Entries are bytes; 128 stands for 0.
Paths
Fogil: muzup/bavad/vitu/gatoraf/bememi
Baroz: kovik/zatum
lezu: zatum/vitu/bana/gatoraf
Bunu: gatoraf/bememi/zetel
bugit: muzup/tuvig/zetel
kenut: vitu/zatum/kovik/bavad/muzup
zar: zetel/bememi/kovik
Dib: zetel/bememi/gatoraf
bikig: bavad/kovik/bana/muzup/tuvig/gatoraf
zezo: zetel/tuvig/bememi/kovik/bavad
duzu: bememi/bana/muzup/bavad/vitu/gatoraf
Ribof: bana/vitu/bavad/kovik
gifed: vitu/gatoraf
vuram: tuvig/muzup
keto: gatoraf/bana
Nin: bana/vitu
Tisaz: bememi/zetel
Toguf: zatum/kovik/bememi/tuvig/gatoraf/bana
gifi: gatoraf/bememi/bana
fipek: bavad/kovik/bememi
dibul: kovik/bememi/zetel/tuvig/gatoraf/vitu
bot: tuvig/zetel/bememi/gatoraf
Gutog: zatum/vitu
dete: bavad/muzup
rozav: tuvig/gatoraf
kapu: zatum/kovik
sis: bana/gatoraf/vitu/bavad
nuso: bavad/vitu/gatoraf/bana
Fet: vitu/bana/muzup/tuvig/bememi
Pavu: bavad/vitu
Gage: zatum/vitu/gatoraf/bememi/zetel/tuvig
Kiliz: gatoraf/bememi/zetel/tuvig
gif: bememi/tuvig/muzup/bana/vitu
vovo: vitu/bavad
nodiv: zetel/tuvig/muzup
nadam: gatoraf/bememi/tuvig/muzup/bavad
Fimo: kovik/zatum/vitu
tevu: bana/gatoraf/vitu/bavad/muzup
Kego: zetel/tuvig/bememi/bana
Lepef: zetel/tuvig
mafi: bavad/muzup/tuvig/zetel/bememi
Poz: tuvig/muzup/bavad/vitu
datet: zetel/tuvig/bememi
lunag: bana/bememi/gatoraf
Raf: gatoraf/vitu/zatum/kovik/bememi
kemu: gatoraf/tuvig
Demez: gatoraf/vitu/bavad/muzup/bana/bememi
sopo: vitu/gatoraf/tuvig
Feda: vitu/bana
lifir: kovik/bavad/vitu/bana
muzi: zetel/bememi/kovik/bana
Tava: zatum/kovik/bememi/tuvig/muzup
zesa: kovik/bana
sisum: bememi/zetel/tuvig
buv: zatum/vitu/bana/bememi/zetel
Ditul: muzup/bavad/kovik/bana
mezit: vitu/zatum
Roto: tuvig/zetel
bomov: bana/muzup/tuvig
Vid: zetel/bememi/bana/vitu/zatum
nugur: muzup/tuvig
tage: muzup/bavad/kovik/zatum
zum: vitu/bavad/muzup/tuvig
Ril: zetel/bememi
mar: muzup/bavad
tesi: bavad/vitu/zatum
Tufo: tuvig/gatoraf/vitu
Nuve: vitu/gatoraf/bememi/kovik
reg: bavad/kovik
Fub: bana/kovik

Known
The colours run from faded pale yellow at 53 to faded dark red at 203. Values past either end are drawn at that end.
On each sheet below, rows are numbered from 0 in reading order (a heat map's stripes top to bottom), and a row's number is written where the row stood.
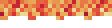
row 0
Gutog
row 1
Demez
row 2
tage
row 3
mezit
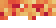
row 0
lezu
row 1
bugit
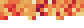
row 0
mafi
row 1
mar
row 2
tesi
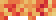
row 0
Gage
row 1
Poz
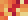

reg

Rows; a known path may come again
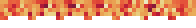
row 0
Demez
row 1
Nin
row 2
keto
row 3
nuso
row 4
Poz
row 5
vuram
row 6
fipek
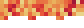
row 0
nadam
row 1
mafi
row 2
reg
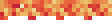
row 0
Tufo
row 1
Bunu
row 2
buv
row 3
Kiliz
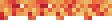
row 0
gifi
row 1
lezu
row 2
Vid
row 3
Gage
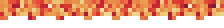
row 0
lifir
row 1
lunag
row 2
sisum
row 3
Gutog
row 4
Fimo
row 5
Ribof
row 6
gifed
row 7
zesa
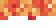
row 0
dibul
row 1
Dib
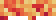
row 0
Ril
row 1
bugit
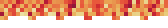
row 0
mezit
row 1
Baroz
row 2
Fub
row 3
Fogil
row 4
Pavu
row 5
kenut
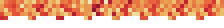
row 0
bot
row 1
Tava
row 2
Tisaz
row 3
mar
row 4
kapu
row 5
Raf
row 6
tage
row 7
zezo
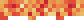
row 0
sopo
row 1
tesi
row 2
muzi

